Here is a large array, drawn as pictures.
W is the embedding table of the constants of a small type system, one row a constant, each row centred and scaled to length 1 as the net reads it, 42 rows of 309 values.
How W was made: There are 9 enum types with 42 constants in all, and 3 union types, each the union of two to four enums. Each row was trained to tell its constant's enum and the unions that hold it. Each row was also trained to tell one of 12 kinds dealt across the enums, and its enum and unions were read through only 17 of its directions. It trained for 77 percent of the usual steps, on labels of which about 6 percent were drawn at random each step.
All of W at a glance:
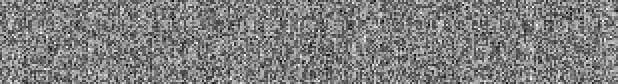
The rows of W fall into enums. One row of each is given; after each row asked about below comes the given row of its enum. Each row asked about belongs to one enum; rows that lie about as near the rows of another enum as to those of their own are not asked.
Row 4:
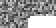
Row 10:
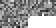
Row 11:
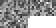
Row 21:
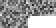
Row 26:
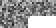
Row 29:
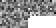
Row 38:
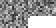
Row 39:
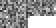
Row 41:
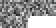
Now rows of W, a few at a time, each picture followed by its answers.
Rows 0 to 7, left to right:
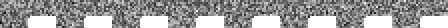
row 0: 21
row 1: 29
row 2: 26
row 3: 11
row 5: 38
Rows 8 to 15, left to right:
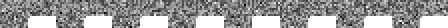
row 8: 21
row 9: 21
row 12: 10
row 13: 11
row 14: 10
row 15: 11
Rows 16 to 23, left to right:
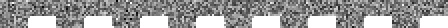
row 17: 10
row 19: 39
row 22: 39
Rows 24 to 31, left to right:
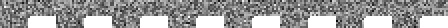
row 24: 39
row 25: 21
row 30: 41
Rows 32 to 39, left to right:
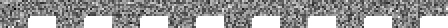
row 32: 26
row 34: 10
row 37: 41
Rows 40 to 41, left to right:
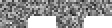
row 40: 11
